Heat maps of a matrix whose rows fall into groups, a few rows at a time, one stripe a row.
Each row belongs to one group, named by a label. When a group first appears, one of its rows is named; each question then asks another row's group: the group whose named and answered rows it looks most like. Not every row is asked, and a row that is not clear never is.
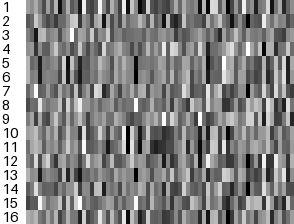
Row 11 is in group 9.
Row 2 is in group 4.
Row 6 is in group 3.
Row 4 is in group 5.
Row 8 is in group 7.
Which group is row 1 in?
9
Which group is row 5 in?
3
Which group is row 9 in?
5
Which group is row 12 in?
4
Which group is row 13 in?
3
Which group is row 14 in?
4
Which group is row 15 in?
7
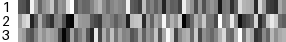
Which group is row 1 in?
7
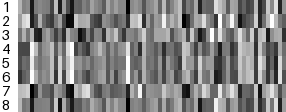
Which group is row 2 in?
3
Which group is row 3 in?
5
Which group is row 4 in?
7
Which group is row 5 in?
7
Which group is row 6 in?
7
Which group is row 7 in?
3
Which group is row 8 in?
3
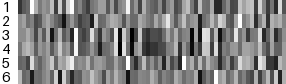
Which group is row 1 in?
7
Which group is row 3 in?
9
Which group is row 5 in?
7
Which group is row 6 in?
3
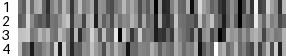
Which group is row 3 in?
9
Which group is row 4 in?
3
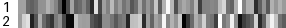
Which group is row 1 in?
5
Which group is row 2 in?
3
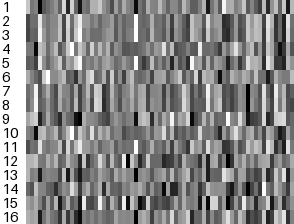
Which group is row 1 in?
3
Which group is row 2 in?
7
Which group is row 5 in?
7
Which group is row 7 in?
4
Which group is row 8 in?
4
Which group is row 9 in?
3
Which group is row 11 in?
7
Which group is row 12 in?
9
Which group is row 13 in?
3
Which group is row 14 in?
4
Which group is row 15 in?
9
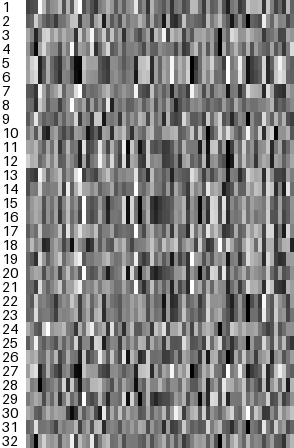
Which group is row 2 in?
4
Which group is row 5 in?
3
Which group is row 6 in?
3
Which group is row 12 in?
9
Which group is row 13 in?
7
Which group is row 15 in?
9
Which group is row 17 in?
7
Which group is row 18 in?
5
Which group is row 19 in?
7
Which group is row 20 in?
9
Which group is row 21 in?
7
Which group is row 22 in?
4
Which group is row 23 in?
4
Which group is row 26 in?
9
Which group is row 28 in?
3
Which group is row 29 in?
9
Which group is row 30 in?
5
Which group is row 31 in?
4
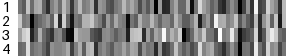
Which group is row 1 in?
4
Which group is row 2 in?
3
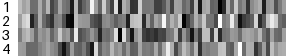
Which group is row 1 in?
9
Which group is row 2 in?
3
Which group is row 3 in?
9
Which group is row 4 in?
5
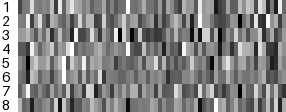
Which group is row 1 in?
7
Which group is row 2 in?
4
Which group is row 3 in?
9
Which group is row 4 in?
7
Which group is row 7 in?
4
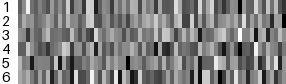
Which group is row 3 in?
5
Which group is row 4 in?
4
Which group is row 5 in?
3
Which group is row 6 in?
9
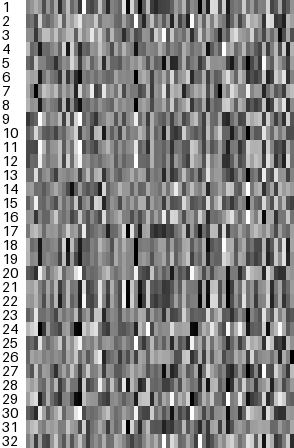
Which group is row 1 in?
9
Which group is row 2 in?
7
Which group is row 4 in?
3
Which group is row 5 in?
4
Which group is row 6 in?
3
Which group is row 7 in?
5
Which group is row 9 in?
7
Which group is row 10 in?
4
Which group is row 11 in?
7
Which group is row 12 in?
7
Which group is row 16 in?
5
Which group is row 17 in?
9
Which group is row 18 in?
3
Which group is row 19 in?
3
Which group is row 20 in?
7
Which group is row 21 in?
9
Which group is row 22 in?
9
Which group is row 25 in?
7
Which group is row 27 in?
4
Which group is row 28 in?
9
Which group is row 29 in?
3
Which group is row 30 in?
7
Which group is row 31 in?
9
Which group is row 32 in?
5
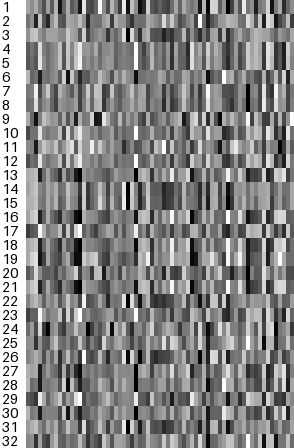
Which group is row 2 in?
5
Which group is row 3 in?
9
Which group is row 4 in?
7
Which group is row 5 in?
7
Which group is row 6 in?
3
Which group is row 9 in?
5
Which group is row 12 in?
7
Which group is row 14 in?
9
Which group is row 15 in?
9
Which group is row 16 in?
3
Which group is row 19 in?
3
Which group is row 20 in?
4
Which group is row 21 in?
3
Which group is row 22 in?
9
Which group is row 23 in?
7
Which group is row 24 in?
5
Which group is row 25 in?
5
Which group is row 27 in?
3
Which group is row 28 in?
3
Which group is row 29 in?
7
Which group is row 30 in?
3
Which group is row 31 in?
9
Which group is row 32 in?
5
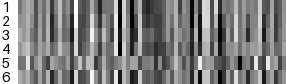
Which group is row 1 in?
9
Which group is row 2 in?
9
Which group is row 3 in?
9
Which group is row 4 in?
9
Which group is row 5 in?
4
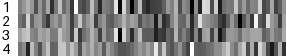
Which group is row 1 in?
9
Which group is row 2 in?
4
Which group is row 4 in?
5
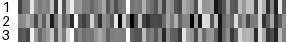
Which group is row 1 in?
7
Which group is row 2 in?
9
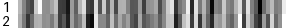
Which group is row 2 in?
5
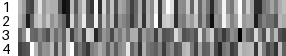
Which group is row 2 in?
5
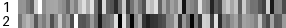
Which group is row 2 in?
9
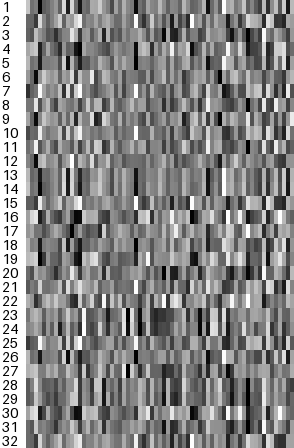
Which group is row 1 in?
3
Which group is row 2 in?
7
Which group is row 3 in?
4
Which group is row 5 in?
3
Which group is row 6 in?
5
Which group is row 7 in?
7
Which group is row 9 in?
5
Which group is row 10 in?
7
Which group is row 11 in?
4
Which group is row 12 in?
5
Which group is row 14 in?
3
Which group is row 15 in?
7
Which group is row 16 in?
3
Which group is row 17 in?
5
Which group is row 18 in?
3
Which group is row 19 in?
3
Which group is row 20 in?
4
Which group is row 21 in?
7
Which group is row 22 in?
5
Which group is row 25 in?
7
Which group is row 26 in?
3
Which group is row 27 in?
9
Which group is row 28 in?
4
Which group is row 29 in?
4
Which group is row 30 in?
3
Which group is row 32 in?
7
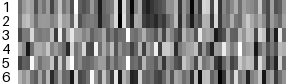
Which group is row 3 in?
7
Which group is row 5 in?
7
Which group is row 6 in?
9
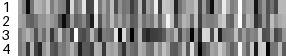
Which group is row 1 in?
5
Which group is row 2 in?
5
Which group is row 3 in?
9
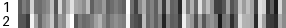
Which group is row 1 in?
7
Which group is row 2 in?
7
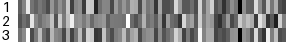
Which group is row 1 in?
4
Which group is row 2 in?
7
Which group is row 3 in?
4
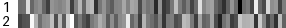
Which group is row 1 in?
4
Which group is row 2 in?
7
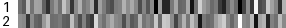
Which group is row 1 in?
4
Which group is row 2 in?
5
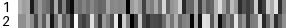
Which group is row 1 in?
3
